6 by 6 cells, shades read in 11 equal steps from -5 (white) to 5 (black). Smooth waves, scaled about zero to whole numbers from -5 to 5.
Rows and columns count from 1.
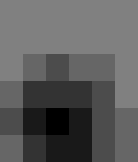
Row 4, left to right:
1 3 3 3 2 0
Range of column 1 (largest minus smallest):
2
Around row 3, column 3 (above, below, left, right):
0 3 1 1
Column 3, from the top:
0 0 2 3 5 4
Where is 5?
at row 5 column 3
